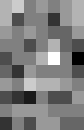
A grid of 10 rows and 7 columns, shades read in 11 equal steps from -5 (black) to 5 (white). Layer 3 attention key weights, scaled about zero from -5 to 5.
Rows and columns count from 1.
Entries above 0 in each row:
5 3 3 1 2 1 5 1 3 2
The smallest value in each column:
-3 -3 -4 0 -3 -2 -5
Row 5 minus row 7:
-3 0 -3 0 3 -1 -5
